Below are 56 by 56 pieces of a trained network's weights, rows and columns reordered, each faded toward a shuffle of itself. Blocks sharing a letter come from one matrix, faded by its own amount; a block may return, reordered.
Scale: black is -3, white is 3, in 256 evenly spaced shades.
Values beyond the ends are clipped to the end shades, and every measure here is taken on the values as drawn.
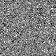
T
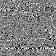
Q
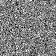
T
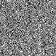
T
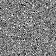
T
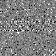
Q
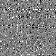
Q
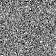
T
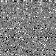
Q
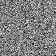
T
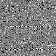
Q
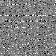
Q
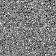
T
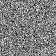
T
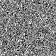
T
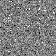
T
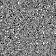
T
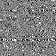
Q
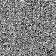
T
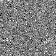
T
